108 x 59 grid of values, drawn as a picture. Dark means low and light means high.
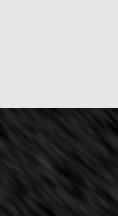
The table splits into 2 rows of 1 panel. Panel 1,1: very high, flat. Panel 2,1: very low, slanting down to the right, faint in contrast.
